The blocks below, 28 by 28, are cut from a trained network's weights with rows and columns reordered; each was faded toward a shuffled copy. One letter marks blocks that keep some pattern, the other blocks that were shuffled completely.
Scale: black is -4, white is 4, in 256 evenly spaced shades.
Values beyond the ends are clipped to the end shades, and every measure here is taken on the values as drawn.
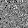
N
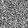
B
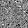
N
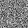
B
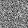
B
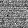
N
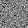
N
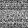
N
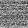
N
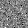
B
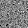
B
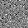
N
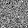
B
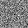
B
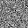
N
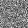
N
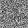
B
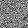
B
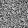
B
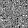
N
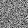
B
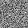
B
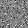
B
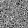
B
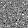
B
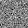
N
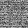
N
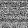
N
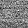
N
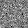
B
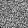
B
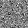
B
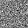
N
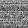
N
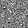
B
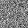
B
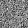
B
